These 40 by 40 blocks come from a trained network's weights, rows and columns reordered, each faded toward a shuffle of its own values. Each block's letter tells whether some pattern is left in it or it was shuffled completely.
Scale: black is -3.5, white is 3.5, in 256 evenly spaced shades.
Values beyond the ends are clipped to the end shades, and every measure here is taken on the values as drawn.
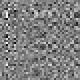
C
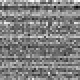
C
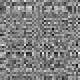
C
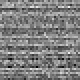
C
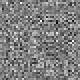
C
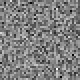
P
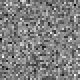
P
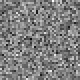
P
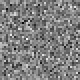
P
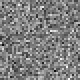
P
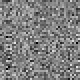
C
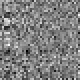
C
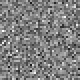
P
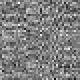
C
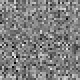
C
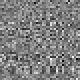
C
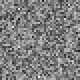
P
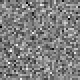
P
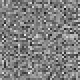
C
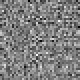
C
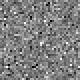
P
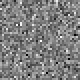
P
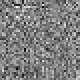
C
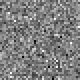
P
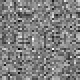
C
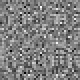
C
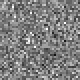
P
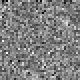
P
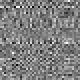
C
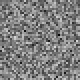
P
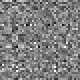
C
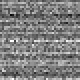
C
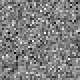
P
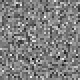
P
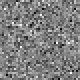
P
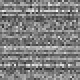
C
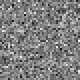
P
